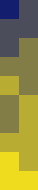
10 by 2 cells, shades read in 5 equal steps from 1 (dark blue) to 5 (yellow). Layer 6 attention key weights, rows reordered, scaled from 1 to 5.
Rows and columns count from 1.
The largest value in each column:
5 5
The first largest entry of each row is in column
2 1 2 1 1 2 2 1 1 1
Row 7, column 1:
3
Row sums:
3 4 5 6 7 7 7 8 9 10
